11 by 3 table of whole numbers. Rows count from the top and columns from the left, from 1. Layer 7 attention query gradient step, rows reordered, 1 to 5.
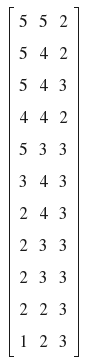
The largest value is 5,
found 5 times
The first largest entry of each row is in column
1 1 1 1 1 2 2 2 2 3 3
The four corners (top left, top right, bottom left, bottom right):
5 2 1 3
